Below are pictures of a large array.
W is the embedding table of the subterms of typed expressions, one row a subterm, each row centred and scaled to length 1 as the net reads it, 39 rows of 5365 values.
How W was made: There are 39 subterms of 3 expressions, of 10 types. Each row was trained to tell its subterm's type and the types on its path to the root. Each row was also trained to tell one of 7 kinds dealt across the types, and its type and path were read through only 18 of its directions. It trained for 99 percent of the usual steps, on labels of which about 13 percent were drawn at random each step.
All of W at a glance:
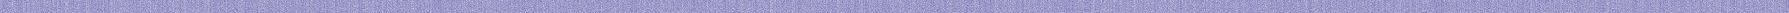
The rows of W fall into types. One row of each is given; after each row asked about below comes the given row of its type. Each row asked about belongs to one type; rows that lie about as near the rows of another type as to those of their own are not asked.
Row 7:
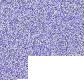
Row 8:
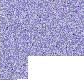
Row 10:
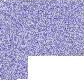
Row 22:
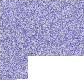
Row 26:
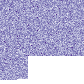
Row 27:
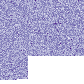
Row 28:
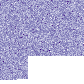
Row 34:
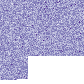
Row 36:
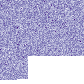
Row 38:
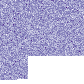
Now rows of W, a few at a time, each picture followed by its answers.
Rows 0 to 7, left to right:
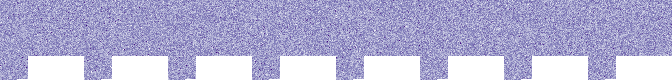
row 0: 28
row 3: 10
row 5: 28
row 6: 28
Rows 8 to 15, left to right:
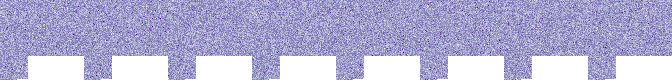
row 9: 26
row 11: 8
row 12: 26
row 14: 8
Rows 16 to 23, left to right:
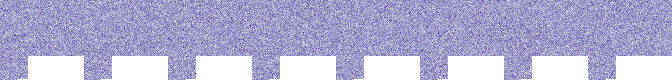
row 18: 7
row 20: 26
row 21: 36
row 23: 28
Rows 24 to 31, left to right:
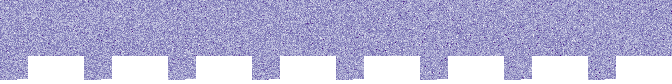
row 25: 8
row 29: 27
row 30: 22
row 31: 10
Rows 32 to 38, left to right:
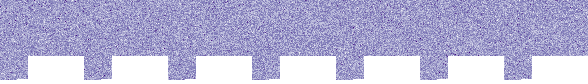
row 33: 7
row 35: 8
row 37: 26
